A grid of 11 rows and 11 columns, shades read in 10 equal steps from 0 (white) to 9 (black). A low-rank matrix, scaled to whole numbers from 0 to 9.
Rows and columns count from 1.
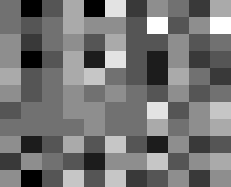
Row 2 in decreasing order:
6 6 6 5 5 4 4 4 3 0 0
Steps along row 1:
up down down up down up down up up down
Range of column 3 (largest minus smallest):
1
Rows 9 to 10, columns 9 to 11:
4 7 6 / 6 4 3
